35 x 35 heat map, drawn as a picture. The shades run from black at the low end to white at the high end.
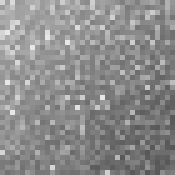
Stripes: none. Grain: fine. Mirror symmetry: none. Ninth with the lowest average: bottom right. Slope: up to the top left. Odd rows or columns: none. Ninth with the highest average: top left.
